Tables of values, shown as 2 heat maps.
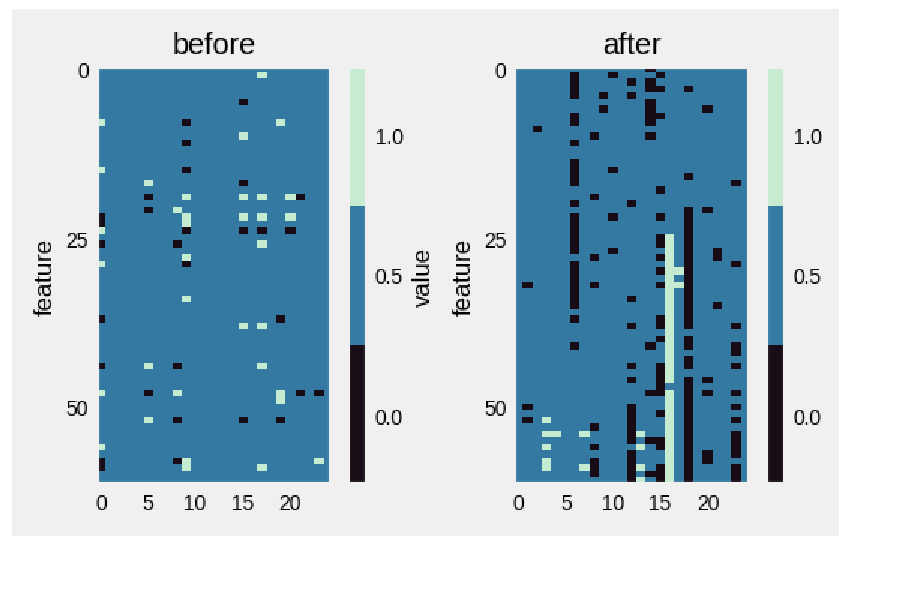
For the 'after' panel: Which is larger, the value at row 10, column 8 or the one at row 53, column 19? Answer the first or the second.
the second
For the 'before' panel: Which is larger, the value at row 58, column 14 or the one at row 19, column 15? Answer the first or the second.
the second
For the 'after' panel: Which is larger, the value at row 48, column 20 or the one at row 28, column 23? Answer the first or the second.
the second
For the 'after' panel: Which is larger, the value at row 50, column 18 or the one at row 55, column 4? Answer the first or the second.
the second
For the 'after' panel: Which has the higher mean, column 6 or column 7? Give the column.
7
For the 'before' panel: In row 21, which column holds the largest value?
8
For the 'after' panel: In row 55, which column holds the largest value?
16
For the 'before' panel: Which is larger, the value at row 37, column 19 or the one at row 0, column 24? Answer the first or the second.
the second
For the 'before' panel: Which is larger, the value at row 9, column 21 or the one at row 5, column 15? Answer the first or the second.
the first
